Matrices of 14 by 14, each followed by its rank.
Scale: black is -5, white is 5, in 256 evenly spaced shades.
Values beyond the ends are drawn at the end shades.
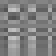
one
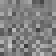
three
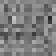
three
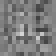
three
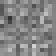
three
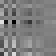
one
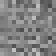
three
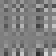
one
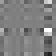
one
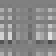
one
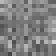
three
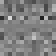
three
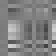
one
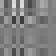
one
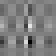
one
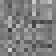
three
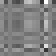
one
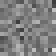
three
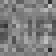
three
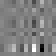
one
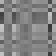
one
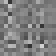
three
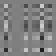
one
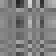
one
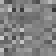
three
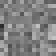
three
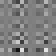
one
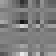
one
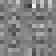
three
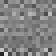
three
